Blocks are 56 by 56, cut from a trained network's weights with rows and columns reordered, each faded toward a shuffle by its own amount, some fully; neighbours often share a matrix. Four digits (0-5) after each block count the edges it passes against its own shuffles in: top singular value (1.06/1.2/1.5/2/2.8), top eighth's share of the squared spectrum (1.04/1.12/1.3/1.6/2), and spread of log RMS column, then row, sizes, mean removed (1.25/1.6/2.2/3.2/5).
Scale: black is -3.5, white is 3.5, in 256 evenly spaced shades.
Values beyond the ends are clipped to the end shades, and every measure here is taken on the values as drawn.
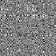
3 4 2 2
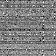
4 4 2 1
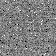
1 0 0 0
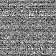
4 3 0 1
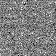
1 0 0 0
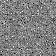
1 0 0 0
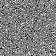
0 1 0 0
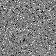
1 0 0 0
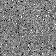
0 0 0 0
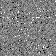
1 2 0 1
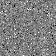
0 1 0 0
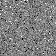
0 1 0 0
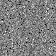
0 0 0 0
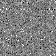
1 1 0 1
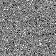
0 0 0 0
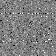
2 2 0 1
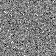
0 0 0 0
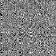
3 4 2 2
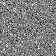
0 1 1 0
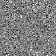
2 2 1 1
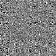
2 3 2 1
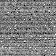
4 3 1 1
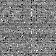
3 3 2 0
